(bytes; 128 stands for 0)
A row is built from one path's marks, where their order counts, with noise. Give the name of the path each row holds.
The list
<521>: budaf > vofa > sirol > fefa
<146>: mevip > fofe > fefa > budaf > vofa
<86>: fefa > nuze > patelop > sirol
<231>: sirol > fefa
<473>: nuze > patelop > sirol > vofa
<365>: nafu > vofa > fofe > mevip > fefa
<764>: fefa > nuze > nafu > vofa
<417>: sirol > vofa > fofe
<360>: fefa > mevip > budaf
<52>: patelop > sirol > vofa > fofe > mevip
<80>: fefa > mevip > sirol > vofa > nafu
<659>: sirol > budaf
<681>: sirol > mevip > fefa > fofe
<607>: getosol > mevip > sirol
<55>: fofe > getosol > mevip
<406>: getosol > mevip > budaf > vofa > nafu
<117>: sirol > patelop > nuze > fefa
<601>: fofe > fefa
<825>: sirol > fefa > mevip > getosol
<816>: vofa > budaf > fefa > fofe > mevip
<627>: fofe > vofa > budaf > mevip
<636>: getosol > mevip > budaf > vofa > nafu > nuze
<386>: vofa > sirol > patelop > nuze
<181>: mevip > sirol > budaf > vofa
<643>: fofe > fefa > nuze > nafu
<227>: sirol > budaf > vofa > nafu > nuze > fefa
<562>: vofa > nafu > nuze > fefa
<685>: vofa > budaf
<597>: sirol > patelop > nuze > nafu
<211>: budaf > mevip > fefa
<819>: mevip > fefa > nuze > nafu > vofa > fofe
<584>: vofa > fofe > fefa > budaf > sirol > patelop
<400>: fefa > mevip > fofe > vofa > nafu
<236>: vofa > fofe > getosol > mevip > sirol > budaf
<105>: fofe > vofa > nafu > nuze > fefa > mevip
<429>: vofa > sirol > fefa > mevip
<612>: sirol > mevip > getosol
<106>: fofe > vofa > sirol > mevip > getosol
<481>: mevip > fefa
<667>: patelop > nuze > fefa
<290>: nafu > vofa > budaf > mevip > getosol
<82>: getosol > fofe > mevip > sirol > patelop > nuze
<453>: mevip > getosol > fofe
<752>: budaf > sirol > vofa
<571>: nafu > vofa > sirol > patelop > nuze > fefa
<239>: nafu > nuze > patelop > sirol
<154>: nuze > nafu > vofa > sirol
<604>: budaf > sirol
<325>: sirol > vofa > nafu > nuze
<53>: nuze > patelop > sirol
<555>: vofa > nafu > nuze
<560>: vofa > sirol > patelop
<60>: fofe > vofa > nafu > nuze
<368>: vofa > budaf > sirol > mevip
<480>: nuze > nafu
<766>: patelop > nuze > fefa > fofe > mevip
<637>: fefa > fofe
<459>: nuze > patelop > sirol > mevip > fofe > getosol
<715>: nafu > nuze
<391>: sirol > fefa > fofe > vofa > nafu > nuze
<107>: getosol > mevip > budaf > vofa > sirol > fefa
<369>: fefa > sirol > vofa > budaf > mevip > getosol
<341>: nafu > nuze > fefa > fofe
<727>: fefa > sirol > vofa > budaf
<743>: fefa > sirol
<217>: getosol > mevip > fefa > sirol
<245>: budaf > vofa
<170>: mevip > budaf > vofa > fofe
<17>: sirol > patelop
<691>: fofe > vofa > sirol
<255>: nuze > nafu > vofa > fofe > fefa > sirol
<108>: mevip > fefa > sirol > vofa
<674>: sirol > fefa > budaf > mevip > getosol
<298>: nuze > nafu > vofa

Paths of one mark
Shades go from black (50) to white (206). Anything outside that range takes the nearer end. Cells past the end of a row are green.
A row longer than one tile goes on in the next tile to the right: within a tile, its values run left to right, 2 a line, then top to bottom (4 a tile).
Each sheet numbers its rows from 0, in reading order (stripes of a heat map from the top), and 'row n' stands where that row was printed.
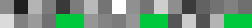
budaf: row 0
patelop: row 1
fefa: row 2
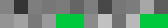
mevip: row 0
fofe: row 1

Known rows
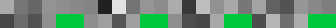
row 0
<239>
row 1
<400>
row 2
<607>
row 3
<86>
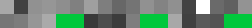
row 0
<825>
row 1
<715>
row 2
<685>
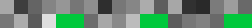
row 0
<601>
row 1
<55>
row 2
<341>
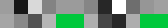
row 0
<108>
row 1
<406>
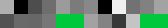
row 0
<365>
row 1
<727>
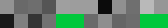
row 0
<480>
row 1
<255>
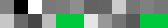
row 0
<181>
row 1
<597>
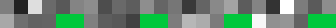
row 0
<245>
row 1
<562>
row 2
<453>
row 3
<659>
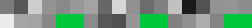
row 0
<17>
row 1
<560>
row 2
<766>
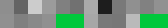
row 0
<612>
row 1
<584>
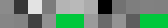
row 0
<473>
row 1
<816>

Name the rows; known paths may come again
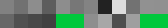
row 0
<555>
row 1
<400>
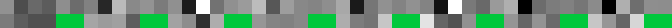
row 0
<562>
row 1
<417>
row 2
<80>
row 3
<667>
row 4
<584>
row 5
<752>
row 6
<816>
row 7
<146>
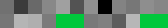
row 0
<453>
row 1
<627>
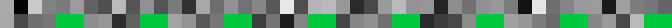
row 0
<368>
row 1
<60>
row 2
<819>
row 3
<298>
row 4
<459>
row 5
<290>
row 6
<170>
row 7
<743>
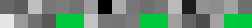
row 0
<597>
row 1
<521>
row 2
<217>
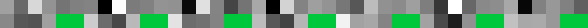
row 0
<560>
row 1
<181>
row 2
<604>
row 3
<107>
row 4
<17>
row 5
<636>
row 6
<681>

